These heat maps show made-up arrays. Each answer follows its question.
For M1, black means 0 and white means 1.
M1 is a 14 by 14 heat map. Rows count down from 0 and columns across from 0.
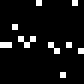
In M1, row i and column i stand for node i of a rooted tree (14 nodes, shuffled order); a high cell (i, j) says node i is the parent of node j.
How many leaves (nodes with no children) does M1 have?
8
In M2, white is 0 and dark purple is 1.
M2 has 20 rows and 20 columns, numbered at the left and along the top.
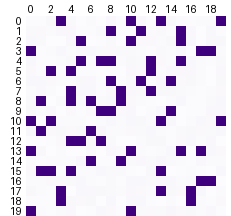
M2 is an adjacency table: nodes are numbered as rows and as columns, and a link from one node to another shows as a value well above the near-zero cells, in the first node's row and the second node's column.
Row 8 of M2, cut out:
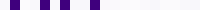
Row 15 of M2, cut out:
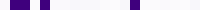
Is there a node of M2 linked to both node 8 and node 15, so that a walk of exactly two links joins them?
yes
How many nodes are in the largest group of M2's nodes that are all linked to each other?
3
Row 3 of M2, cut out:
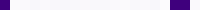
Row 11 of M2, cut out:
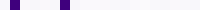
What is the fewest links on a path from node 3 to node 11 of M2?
5
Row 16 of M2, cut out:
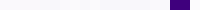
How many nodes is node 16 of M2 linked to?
2
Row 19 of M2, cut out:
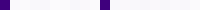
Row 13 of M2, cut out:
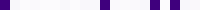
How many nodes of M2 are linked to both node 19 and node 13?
2
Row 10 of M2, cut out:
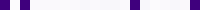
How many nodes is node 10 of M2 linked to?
4
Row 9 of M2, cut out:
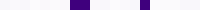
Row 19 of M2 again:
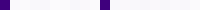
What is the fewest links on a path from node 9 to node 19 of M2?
6
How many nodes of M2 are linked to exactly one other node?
0
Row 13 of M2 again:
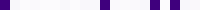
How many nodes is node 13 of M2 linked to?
4
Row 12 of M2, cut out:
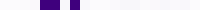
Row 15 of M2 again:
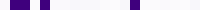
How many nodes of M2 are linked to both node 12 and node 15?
1
